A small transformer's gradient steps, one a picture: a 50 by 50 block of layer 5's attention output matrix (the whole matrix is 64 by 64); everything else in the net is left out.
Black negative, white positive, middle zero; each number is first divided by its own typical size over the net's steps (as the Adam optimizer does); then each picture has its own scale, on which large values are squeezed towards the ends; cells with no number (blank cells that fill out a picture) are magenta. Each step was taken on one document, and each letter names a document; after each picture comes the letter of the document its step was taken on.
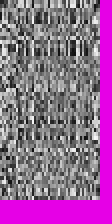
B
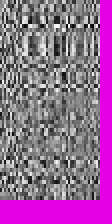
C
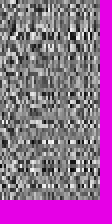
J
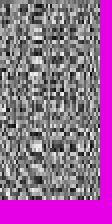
J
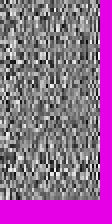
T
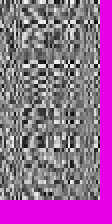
C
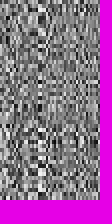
T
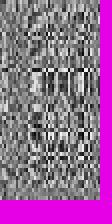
J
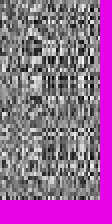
J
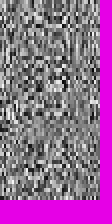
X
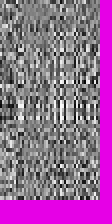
B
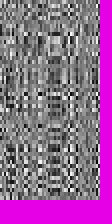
X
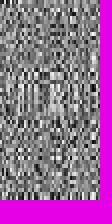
X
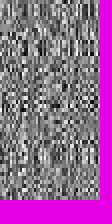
X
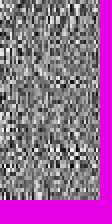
X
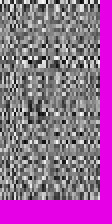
C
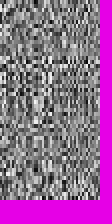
J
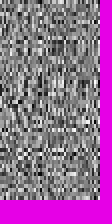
X
